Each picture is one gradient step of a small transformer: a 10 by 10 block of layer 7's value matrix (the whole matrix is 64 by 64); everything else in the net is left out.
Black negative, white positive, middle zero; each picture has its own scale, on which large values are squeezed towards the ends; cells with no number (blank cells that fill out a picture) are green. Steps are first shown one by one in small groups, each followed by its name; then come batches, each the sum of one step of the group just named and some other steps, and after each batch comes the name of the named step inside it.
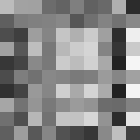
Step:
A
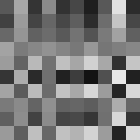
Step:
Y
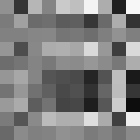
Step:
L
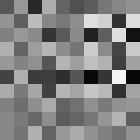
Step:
Y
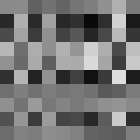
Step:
Y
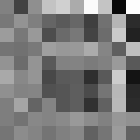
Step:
L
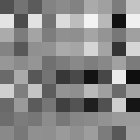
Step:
L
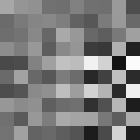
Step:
A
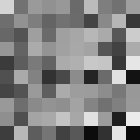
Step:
A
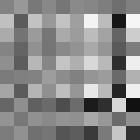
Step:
A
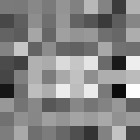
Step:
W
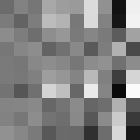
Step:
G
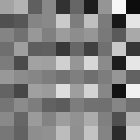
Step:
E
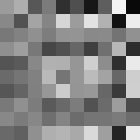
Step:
E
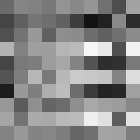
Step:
W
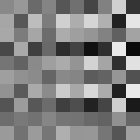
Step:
E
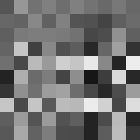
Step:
W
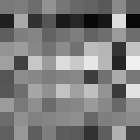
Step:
W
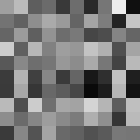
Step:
E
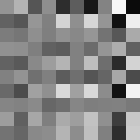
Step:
E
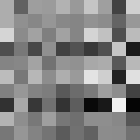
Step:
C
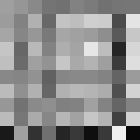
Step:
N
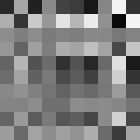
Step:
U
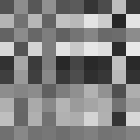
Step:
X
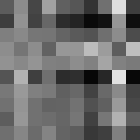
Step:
U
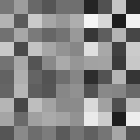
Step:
N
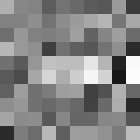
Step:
N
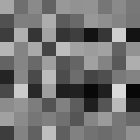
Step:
X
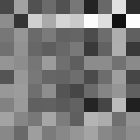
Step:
U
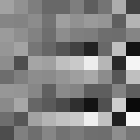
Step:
N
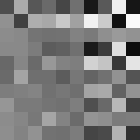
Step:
U
